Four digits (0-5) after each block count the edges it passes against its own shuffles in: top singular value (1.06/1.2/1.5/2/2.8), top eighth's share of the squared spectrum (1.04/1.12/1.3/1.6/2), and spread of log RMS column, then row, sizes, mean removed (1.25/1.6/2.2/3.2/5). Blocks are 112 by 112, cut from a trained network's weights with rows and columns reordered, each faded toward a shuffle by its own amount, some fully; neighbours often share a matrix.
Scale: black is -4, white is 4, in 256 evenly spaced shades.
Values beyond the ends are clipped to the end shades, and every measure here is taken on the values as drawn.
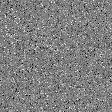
0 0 0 0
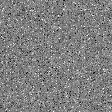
1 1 0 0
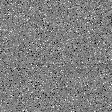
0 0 0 0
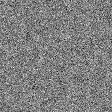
0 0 0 0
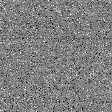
2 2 1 0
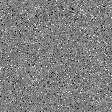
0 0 0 0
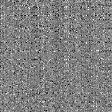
3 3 1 3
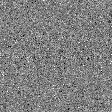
2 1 0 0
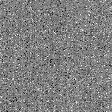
2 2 0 1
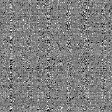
3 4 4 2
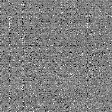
3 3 3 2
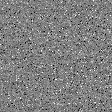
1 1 0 0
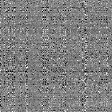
4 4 4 2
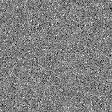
3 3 1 1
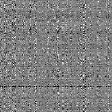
4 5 4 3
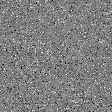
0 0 0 0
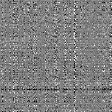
4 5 4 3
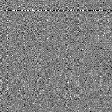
4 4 2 2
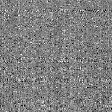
3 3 1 3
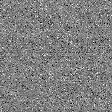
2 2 1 0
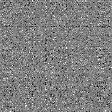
3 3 3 1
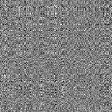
4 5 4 3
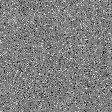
0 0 0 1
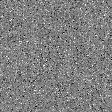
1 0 0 0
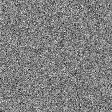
1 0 0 0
